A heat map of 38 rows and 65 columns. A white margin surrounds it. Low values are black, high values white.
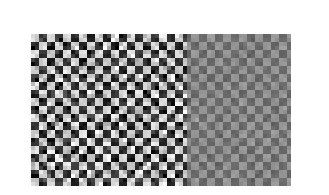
Slope: none. Seam: vertical, 60% of the way across, the right part calmer. Grain: checkered.
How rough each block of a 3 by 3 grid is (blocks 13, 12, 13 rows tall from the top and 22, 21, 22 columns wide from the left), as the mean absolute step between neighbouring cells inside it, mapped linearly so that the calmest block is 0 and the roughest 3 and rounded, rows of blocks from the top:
320 / 330 / 320
